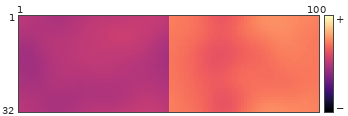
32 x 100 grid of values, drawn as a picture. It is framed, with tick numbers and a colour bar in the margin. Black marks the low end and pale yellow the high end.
It is made of 1 by 2 panels. Panel 1,1: middling, smooth, faint in contrast. Panel 1,2: high, smooth, faint in contrast.
